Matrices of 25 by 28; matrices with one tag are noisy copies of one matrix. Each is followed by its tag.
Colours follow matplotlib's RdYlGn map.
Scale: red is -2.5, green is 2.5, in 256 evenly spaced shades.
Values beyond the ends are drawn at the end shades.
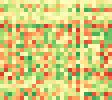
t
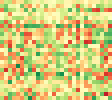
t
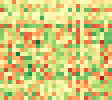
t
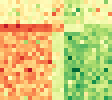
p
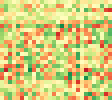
t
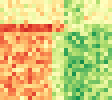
p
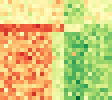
p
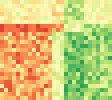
p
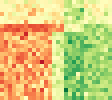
p
